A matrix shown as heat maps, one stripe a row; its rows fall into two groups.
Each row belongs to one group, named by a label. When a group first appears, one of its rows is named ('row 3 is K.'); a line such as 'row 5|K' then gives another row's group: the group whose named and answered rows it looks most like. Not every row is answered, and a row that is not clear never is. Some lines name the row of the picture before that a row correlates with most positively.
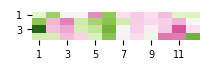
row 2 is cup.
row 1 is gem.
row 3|cup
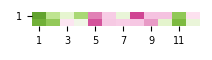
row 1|gem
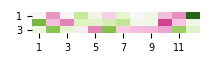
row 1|cup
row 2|cup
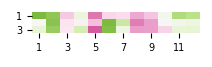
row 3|gem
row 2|gem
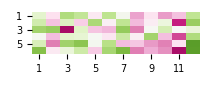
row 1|cup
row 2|cup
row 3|gem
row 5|cup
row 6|cup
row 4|cup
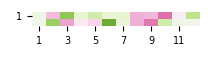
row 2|gem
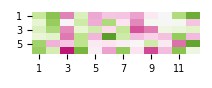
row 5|cup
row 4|gem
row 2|gem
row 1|gem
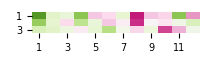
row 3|cup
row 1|gem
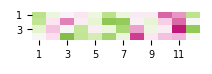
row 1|cup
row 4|cup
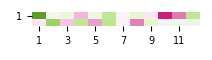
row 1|cup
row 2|gem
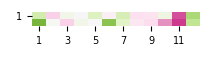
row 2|cup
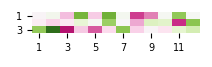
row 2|cup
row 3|gem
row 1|gem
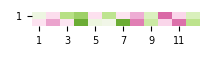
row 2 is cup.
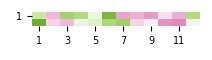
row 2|cup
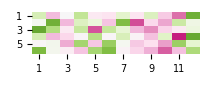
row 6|cup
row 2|gem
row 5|gem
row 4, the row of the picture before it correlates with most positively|2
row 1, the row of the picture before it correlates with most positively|2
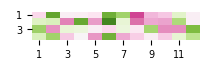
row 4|gem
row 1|gem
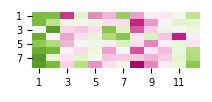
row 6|gem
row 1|gem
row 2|gem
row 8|gem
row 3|gem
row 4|cup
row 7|gem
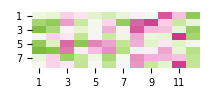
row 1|cup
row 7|cup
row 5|gem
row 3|gem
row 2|gem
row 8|cup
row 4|cup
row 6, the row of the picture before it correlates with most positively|1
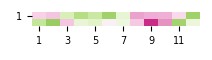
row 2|gem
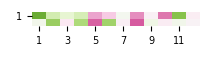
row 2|gem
